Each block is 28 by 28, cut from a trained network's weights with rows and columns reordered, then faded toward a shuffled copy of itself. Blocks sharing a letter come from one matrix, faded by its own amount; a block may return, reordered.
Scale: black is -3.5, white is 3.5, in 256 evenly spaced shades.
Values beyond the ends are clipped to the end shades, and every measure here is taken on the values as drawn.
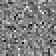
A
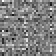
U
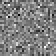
A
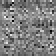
U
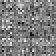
U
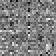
U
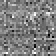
U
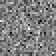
A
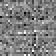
U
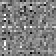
U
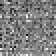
U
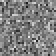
A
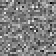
A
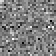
A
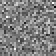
A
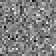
A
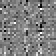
U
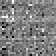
U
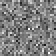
A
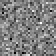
A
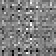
U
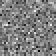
A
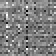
U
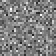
A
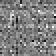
U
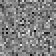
A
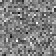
A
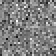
A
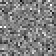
A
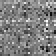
U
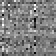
U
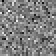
A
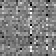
U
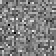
A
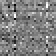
U
